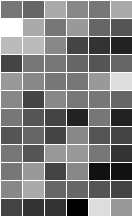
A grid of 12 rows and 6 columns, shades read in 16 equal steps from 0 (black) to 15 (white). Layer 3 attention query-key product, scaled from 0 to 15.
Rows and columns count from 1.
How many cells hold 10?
4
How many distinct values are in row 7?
4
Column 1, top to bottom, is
7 15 11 4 9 8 7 5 7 7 8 4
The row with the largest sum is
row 5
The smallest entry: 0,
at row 12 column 4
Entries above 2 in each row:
6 6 5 6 6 6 4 6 6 4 6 5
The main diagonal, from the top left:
7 10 8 6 9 6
